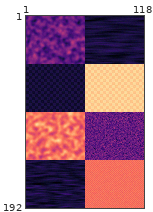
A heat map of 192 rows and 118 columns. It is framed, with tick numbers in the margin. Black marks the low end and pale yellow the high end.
It is made of 4 by 2 panels. Panel 1,1: low, blotchy. Panel 1,2: very low, streaked across, faint in contrast. Panel 2,1: very low, checkered, faint in contrast. Panel 2,2: very high, checkered, faint in contrast. Panel 3,1: high, blotchy. Panel 3,2: low, fine-grained. Panel 4,1: very low, streaked across, faint in contrast. Panel 4,2: high, checkered, faint in contrast.
